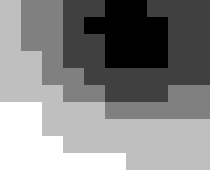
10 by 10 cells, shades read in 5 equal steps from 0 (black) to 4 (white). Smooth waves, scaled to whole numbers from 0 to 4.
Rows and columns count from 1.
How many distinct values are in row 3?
4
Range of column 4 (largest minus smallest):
3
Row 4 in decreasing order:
3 3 2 1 1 1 1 0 0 0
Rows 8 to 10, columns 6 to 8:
3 3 3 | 3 3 3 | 4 3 3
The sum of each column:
34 31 27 21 19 14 13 14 18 18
